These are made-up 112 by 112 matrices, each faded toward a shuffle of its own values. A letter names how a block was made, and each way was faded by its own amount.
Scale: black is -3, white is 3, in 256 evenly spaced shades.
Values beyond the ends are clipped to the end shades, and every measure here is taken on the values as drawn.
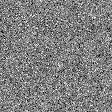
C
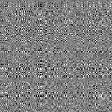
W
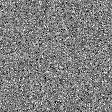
C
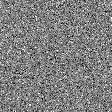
C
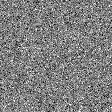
C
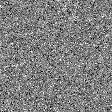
C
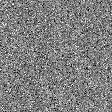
C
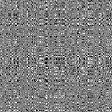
W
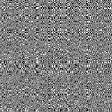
W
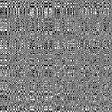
W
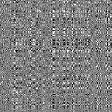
W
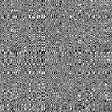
W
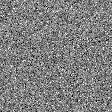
C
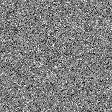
C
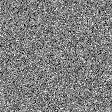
C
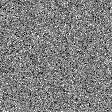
C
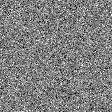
C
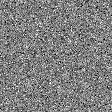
C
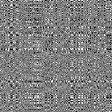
W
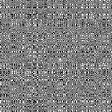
W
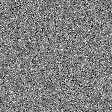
C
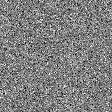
C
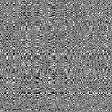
W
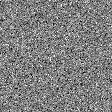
C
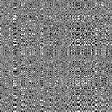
W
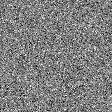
C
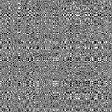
W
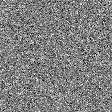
C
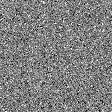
C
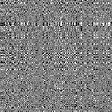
W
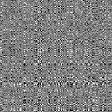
W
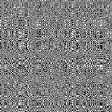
W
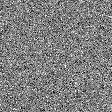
C
